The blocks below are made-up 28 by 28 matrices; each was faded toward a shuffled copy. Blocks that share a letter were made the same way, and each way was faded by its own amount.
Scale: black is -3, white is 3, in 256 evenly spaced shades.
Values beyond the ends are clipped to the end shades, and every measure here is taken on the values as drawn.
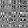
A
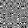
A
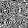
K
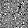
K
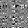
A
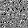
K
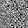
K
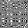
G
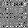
A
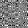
G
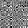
A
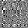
A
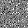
K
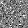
K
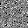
K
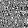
K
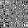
G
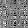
A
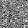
K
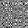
G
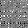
G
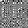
G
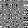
A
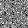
K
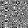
G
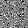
K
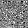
K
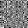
A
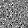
K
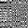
A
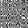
A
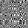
A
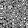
K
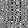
G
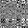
A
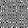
G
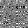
G
